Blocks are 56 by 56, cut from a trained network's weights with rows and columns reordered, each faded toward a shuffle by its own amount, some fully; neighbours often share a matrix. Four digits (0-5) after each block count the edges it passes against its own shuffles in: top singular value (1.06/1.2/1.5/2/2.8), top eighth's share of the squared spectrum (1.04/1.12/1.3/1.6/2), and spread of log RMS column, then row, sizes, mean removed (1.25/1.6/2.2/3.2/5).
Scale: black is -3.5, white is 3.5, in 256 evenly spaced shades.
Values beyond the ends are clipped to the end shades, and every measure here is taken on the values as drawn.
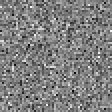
0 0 0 0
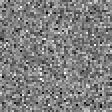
1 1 0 0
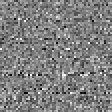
2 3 0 3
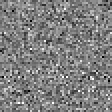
2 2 0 2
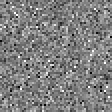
0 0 0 0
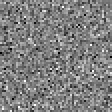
0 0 0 0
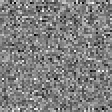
2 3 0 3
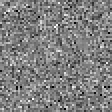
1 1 0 1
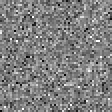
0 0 0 1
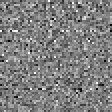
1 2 0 2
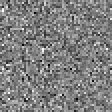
2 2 2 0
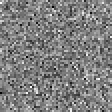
1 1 1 1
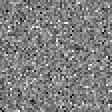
0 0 0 0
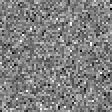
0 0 0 0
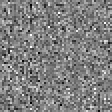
2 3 2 0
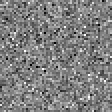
0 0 0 0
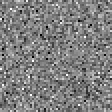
0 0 0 0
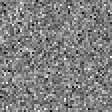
0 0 0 0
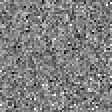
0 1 0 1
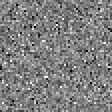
1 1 0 0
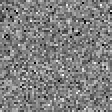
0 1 0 1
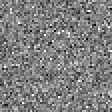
0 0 0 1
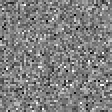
0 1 0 1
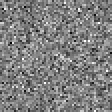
1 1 0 0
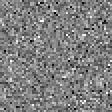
0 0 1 0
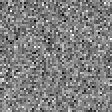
2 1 1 0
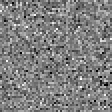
1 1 0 0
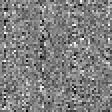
2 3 3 0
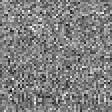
3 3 1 2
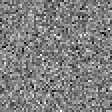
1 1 0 0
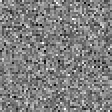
2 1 0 1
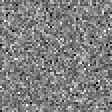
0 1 0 0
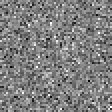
1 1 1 0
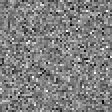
1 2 1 0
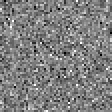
1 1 0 0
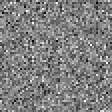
2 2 1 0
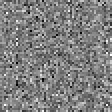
2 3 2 0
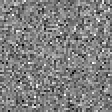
1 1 0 0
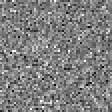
1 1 0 0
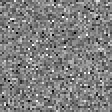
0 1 0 0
